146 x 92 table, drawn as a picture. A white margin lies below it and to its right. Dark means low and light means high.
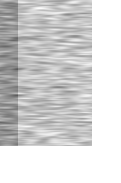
Streaks run across, left to right. A vertical seam about 20% of the way across splits the table, and the right part is higher. Overall the values sit about 70% of the way up the scale.
